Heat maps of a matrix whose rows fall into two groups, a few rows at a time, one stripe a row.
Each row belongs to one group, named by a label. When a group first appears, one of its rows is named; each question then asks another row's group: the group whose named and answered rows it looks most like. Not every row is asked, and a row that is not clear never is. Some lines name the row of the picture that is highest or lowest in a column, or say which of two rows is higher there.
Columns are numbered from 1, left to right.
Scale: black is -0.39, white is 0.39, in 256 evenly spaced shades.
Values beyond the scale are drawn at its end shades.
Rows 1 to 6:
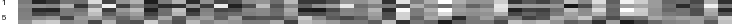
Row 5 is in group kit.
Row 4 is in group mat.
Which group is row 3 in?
mat
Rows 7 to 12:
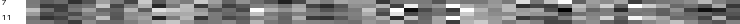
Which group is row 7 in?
kit
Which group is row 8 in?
mat
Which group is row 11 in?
mat
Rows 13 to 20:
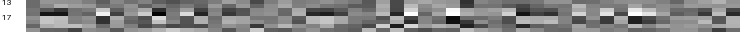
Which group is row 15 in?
mat
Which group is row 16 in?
mat
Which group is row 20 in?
kit
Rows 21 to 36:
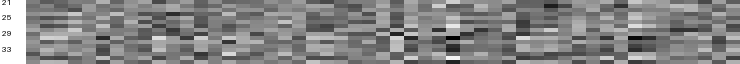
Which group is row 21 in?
mat
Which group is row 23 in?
kit
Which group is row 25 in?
mat
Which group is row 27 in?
mat
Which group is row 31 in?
kit
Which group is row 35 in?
mat
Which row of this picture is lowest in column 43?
22
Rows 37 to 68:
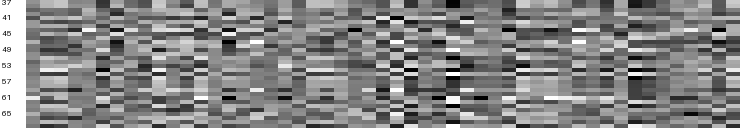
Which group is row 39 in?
kit
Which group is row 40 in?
kit
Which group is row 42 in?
kit
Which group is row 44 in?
kit
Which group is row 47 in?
kit
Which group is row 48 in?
kit
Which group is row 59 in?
kit
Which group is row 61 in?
kit
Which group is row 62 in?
mat
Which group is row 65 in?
kit
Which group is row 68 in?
mat
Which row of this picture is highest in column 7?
45
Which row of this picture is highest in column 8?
44
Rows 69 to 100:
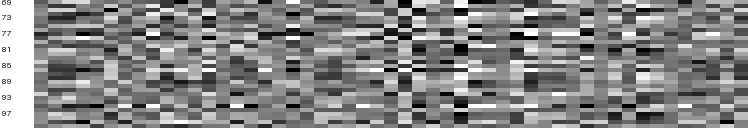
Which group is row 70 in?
mat
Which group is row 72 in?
kit
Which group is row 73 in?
mat
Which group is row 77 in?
kit
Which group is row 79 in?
kit
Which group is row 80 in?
kit
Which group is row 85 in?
mat
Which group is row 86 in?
kit
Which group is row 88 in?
mat
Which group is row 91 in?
mat
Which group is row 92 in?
kit
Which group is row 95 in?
kit
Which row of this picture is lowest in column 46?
77
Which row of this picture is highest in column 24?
95
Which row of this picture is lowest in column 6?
71
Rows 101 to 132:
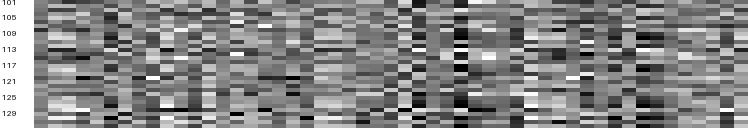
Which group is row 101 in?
kit
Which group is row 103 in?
mat
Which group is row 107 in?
kit
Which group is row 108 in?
kit
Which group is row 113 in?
mat
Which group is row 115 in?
kit
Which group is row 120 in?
kit
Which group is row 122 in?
kit
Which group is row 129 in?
kit
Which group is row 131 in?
kit
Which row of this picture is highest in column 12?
107
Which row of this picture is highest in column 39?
120
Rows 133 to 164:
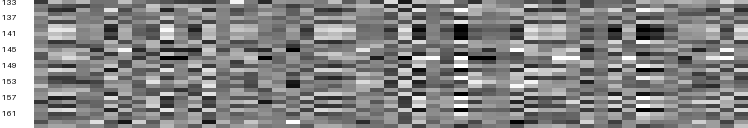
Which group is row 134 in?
kit
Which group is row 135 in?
mat
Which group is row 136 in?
kit
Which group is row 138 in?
mat
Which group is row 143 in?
mat
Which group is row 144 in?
kit
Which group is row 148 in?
kit
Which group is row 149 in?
mat
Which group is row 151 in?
kit
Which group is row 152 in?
mat
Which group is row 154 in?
kit
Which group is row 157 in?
mat
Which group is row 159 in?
mat
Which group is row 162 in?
mat
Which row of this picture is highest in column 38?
147
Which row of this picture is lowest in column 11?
147
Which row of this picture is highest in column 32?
153
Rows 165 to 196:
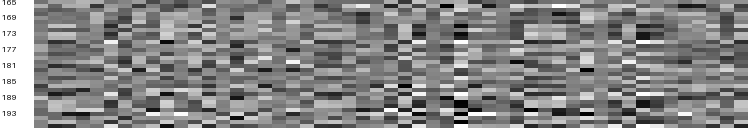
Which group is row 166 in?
kit
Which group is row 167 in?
mat
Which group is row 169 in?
kit
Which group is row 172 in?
kit
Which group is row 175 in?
mat
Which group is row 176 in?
kit
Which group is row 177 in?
kit
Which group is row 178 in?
mat
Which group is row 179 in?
kit
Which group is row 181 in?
mat
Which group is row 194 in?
kit
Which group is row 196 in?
mat
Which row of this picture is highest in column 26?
192
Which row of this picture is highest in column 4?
192
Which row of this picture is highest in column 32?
193
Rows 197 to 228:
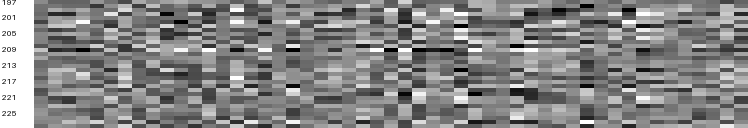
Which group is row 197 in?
kit
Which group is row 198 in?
kit
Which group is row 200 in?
mat
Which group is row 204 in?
mat
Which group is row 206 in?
mat
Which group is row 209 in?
kit
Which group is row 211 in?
kit
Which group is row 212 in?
kit
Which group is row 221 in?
mat
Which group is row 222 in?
mat
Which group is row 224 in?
kit
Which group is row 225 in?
kit
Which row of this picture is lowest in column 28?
209
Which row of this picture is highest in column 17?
209
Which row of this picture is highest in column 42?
200
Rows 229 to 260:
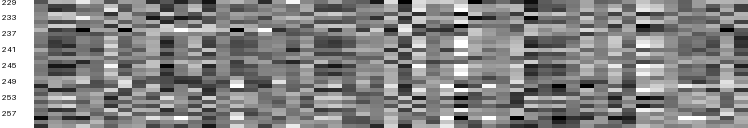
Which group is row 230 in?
mat
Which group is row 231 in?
mat
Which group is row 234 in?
mat
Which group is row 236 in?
kit
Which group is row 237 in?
kit
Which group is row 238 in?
mat
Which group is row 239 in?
mat
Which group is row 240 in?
mat
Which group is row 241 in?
kit
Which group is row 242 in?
mat
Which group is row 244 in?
kit
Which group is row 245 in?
mat
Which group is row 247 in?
mat
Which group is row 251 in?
mat
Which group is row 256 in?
mat
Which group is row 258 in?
kit
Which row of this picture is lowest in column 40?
250
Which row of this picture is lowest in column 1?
258
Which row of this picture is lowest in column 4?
236
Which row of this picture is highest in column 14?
236
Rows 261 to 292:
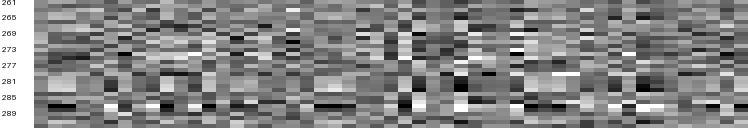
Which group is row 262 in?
kit
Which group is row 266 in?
mat
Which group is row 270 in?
kit
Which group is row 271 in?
kit
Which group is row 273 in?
kit
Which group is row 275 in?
kit
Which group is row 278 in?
mat
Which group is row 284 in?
mat
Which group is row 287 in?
mat
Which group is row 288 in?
mat
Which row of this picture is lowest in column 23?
287
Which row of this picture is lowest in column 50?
274
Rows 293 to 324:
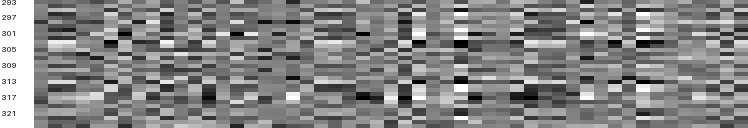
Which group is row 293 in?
kit
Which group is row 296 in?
mat
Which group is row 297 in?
mat
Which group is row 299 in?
mat
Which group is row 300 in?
mat
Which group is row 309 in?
mat
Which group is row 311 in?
mat
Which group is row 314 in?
mat
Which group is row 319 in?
mat
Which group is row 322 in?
mat
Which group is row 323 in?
kit
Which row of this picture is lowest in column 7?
301
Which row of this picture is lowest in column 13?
317
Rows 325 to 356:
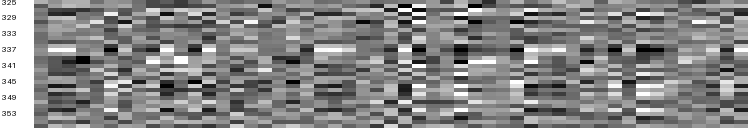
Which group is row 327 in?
kit
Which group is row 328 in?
mat
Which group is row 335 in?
mat
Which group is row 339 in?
kit
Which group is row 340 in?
kit
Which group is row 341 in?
mat
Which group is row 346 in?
mat
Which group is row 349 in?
mat
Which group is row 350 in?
kit
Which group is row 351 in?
kit
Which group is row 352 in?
mat
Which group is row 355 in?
kit
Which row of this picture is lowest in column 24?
330
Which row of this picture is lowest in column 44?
337
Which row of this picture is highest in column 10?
337
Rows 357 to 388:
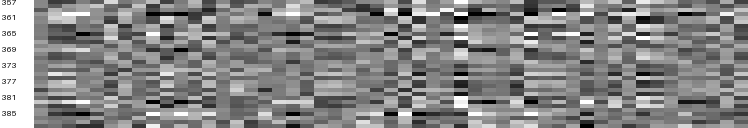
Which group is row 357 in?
mat
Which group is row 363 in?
mat
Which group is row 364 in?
mat
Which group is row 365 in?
kit
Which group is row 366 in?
mat
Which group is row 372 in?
kit
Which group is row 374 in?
kit
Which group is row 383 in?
mat
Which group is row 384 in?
kit
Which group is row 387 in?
kit
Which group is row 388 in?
kit
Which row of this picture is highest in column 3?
360
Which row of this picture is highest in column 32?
385
